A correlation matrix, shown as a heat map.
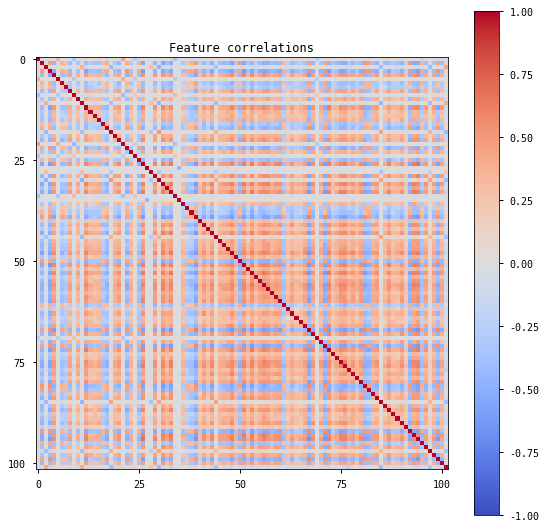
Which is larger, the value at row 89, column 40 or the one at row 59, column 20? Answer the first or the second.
the second
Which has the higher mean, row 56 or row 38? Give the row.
56
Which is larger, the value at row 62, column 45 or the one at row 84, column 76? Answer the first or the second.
the second
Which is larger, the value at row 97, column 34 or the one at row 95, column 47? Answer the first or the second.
the first
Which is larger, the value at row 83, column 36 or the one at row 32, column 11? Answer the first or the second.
the first
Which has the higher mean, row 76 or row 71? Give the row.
76
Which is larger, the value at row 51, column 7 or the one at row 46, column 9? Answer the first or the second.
the second
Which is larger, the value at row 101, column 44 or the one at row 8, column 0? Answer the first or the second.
the second
